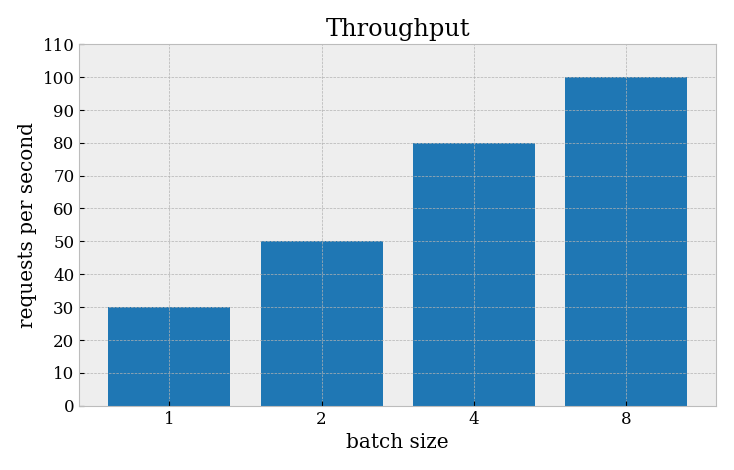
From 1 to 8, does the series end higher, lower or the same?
higher
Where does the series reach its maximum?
8
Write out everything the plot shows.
Title: Throughput
x-axis: batch size, ticks 1 2 4 8
y-axis: requests per second, ticks 0 10 20 30 40 50 60 70 80 90 100 110
Values:
30 50 80 100
